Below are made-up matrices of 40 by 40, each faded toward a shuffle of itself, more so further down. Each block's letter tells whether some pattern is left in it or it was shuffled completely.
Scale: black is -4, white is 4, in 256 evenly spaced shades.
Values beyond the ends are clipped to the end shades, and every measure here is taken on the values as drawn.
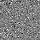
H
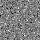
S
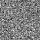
H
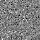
H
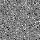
H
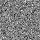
S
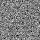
H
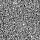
S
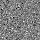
S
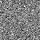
S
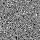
S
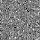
H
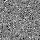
S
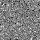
S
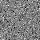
S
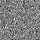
H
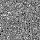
H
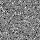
S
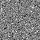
S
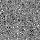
H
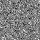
S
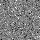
S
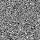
S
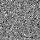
S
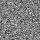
S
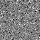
S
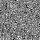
H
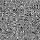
H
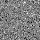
S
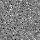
S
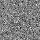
H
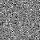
H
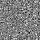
H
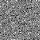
H
